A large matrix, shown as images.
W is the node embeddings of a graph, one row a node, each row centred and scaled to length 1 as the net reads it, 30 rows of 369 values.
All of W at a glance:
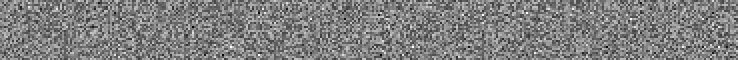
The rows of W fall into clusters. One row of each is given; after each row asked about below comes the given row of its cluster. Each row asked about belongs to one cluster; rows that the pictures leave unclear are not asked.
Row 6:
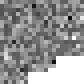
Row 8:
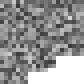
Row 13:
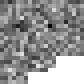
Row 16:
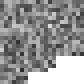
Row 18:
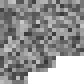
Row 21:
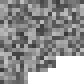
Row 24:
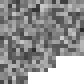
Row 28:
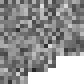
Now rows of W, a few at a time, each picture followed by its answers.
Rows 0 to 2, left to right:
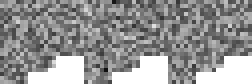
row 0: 18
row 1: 21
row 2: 6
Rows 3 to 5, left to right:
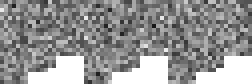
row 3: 21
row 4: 21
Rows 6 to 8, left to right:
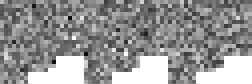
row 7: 16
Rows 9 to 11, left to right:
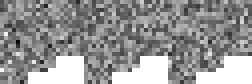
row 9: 13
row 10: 6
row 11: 16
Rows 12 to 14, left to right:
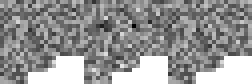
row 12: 18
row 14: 18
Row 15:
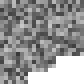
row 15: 6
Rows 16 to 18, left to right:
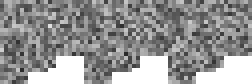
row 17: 28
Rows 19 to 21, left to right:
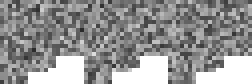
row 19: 24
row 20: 8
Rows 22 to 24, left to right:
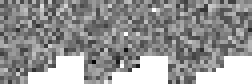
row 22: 28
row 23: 13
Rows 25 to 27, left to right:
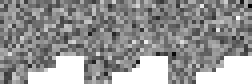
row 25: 8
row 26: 13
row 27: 6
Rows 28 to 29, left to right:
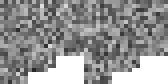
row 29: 24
